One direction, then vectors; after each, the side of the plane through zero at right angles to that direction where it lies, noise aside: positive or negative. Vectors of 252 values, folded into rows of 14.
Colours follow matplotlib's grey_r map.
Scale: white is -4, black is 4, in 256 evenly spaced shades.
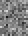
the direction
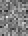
negative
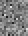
positive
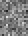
negative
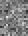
negative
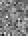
negative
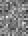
negative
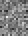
negative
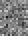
positive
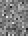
negative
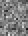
negative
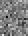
positive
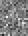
negative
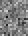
positive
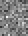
negative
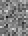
positive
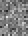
negative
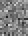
positive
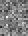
negative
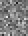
negative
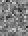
positive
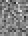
negative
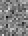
positive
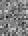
positive
